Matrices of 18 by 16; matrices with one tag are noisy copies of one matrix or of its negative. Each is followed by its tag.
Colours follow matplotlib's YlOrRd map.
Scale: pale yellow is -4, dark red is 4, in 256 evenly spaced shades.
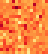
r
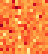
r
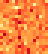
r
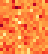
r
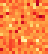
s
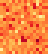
s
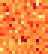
s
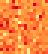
r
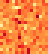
r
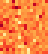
r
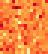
r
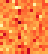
r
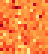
r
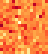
r
